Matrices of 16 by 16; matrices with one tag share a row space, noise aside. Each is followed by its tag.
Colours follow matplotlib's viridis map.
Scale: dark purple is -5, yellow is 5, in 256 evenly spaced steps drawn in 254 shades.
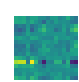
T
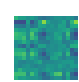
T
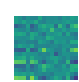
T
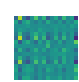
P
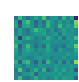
P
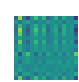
P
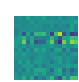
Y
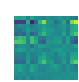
T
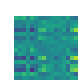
T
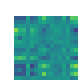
T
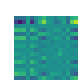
T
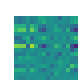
T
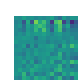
Y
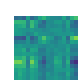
T
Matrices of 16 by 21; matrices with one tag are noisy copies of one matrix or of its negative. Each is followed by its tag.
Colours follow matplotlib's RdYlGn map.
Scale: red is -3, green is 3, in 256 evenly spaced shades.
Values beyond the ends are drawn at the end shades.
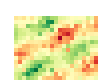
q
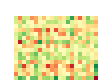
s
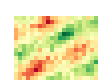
q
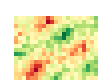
q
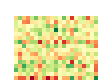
s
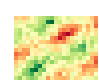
q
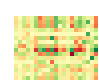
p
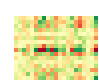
p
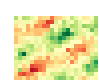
q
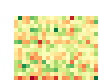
s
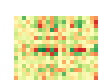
p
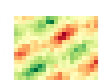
q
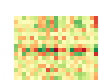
p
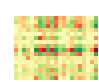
p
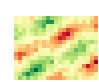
q
